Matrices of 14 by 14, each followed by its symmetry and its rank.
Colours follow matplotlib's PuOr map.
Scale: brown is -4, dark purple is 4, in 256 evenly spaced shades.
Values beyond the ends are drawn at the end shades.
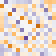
antisymmetric, full rank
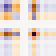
symmetric, rank one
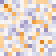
symmetric, full rank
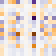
neither, rank two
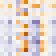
neither, rank two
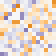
antisymmetric, full rank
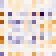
neither, rank two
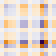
symmetric, rank one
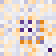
symmetric, rank three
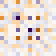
symmetric, rank three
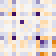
symmetric, rank three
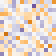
antisymmetric, full rank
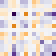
symmetric, rank three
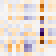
neither, rank two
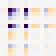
symmetric, rank one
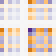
symmetric, rank one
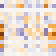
neither, rank two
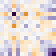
symmetric, rank three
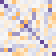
symmetric, full rank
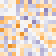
antisymmetric, full rank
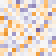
antisymmetric, full rank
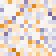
antisymmetric, full rank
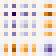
symmetric, rank one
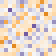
symmetric, full rank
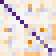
symmetric, full rank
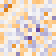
symmetric, full rank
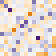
symmetric, full rank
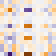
neither, rank two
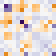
symmetric, rank three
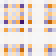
symmetric, rank one
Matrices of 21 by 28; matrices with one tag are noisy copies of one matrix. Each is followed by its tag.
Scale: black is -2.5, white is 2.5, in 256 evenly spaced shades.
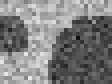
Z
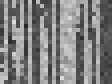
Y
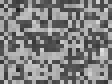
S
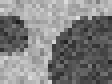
Z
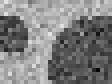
Z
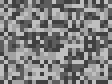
S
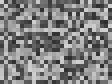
S
